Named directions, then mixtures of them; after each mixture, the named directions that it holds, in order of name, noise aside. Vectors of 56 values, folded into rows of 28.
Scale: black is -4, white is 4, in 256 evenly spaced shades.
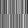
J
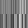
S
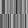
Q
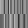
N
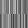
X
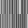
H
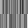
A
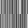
H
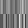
Q, S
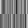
H, Q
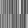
H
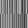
H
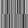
J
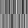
A, Q, X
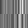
A, N, S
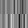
N, S, X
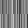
H, S, X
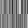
H, J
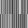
H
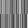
H, S, X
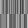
A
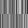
H, J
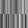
Q, S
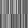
X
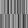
J, N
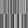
N, S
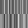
N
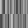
N, Q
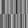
Q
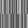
H, J, S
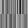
A, H, J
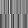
N, S, X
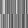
J, Q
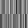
Q, X
